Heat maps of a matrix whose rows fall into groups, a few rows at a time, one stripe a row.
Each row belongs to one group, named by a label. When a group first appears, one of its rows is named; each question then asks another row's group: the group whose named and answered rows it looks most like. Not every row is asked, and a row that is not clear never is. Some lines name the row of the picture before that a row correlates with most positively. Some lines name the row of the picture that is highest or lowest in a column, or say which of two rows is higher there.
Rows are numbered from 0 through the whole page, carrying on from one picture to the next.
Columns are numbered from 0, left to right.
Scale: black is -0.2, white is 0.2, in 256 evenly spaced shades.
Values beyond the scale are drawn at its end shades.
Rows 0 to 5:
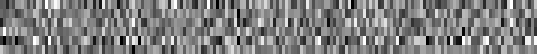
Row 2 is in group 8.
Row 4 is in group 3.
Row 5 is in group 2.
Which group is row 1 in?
3
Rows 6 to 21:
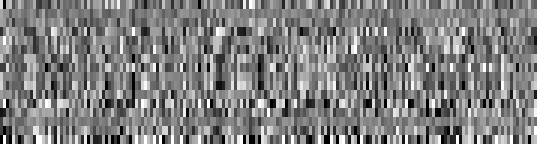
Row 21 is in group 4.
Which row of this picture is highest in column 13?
21
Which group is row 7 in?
2
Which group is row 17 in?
4
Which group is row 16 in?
2
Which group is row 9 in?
8
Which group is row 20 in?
3
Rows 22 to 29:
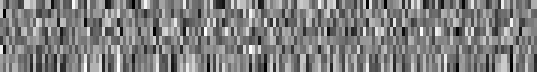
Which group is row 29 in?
2
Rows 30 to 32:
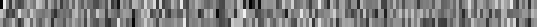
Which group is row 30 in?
4
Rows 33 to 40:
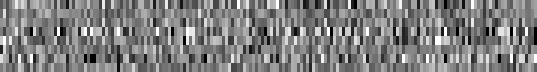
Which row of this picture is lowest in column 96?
39
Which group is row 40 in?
8
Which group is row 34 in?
4
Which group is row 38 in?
4
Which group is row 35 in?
3
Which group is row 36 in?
2
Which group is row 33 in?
3
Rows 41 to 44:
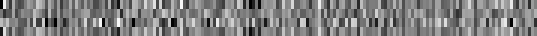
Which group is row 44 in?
4
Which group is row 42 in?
3
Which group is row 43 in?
2
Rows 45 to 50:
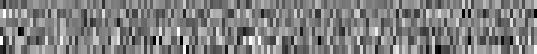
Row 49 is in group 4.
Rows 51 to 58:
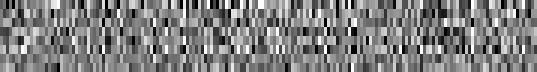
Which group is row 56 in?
3
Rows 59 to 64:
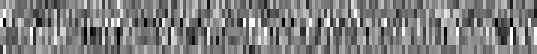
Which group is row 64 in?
4
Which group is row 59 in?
2
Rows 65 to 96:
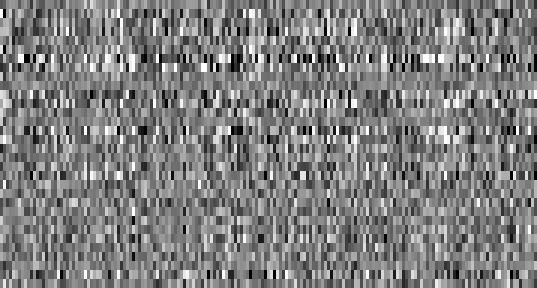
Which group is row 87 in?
8
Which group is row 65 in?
2
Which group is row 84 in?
2
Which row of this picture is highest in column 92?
95
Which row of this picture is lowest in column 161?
85
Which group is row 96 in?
3
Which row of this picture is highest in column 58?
72
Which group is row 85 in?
4
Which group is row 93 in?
2
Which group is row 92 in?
3
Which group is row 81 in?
8
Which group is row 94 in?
3
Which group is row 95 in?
2
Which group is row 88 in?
8
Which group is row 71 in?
8
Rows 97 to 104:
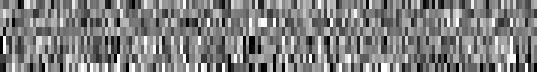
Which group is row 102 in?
4
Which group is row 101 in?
4
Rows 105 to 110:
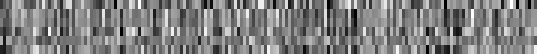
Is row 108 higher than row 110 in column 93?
No
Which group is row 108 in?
3
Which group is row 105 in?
8
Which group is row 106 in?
3
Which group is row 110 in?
3
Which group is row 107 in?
3
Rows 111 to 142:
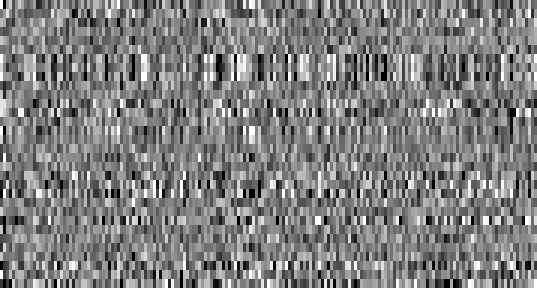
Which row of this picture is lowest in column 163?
135
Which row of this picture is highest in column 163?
131
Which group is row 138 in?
4
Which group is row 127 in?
8
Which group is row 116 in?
8
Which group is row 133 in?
8
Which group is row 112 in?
8
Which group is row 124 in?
2
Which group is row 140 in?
8
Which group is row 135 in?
3
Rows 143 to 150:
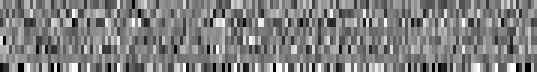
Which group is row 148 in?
2
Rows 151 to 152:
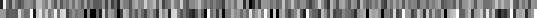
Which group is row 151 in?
4
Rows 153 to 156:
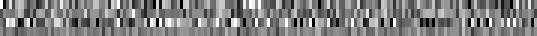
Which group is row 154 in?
8
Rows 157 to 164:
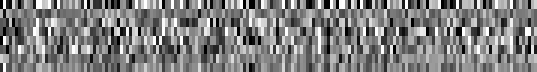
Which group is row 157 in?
4
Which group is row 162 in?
8
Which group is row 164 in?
4
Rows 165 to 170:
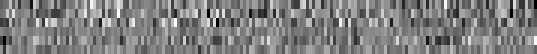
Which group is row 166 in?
2
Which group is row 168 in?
3
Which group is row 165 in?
2
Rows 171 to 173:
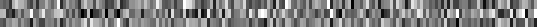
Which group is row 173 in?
2
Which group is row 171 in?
2
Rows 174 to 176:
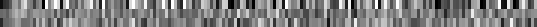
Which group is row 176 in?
8
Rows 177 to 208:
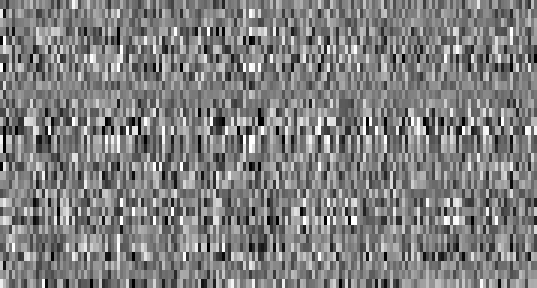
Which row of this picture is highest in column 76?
196
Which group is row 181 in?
4
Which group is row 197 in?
2
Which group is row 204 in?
2
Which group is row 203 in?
2
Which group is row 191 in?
3
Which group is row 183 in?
2
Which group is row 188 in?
8
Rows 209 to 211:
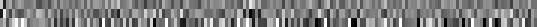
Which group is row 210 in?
4
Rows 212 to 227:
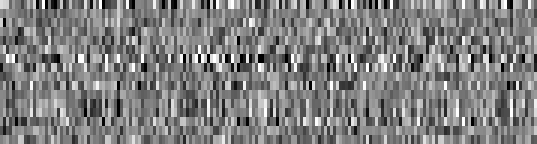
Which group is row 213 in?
2
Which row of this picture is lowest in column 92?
225
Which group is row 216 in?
3
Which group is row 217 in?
4
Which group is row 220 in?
3
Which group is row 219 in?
8
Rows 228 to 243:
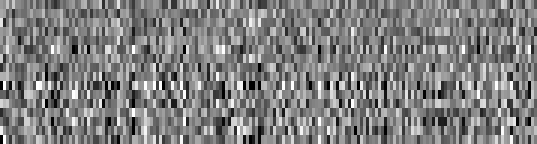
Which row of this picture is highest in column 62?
233
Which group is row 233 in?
8
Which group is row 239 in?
2
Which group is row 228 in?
2
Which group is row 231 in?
2
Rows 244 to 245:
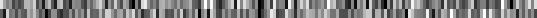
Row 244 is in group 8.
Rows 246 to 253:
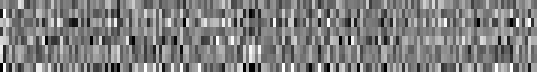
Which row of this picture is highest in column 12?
253
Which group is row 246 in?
8
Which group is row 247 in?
4
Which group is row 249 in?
4
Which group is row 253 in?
4
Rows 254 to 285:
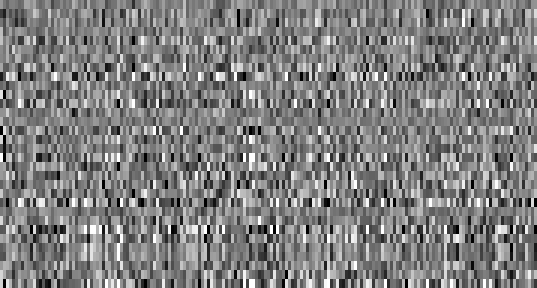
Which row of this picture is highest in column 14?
276
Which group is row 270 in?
3
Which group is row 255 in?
3
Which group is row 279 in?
2
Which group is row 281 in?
2
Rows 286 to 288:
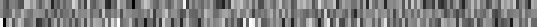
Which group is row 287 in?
3
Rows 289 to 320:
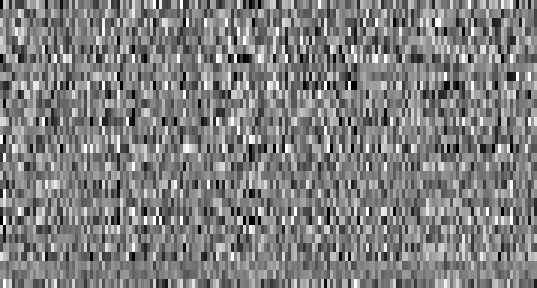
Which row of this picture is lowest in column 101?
298
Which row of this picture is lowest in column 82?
295
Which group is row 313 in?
4
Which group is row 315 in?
3
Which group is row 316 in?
8
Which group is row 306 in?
4
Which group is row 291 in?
3
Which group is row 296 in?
3
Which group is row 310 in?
4
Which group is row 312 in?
8
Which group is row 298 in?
3
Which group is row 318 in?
3
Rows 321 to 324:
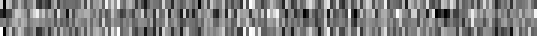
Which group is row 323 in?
3
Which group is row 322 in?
3
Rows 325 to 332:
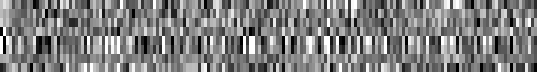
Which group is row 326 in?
2
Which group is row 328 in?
4
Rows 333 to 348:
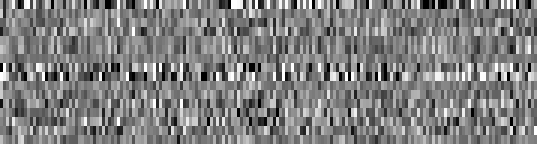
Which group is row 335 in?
2
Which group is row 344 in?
4
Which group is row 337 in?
8
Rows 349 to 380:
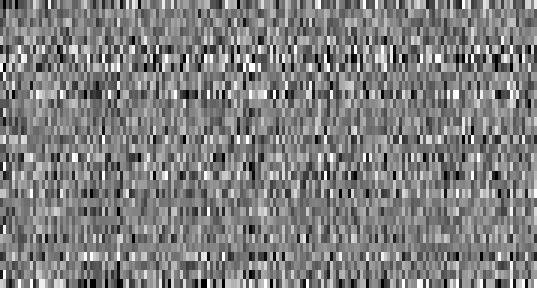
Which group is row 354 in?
8
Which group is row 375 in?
2
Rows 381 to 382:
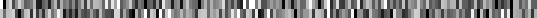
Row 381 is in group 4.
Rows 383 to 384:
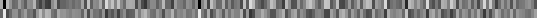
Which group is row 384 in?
4
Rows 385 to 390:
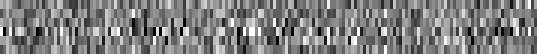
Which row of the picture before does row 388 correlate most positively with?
383
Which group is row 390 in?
8
